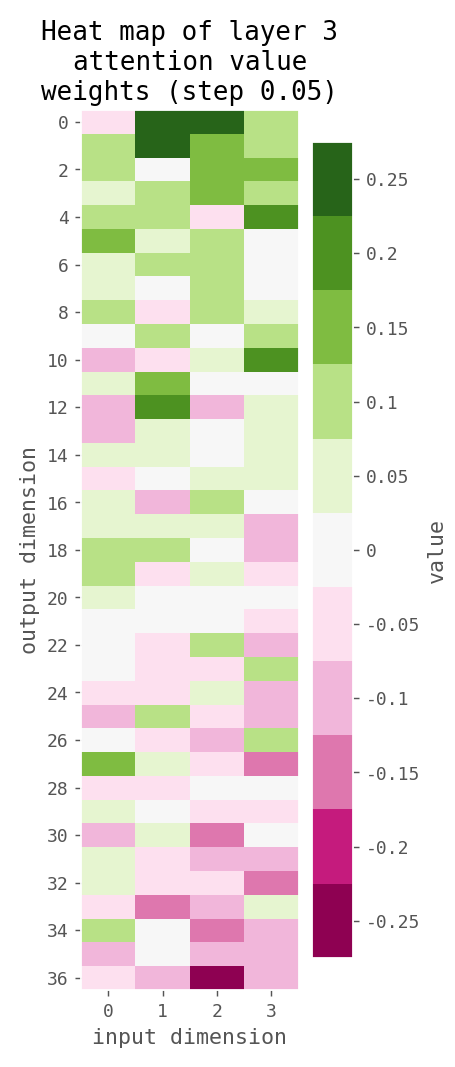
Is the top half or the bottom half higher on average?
top
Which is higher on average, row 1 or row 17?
row 1
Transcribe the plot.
Title: Heat map of layer 3 attention value weights (step 0.05)
x-axis: input dimension, ticks 0 1 2 3
y-axis: output dimension, ticks 0 2 4 6 8 10 12 14 16 18 20 22 24 26 28 30 32 34 36 (0 at the top)
Colour bar: value, ticks -0.25 -0.2 -0.15 -0.1 -0.05 0 0.05 0.1 0.15 0.2 0.25
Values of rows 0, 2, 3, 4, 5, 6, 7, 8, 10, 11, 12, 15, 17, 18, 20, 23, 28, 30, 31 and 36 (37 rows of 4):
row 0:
-0.05 0.25 0.25 0.1
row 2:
0.1 0 0.15 0.15
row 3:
0.05 0.1 0.15 0.1
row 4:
0.1 0.1 -0.05 0.2
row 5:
0.15 0.05 0.1 0
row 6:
0.05 0.1 0.1 0
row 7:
0.05 0 0.1 0
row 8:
0.1 -0.05 0.1 0.05
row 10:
-0.1 -0.05 0.05 0.2
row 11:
0.05 0.15 0 0
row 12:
-0.1 0.2 -0.1 0.05
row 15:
-0.05 0 0.05 0.05
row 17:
0.05 0.05 0.05 -0.1
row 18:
0.1 0.1 0 -0.1
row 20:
0.05 0 0 0
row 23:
0 -0.05 -0.05 0.1
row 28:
-0.05 -0.05 0 0
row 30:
-0.1 0.05 -0.15 0
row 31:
0.05 -0.05 -0.1 -0.1
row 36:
-0.05 -0.1 -0.25 -0.1
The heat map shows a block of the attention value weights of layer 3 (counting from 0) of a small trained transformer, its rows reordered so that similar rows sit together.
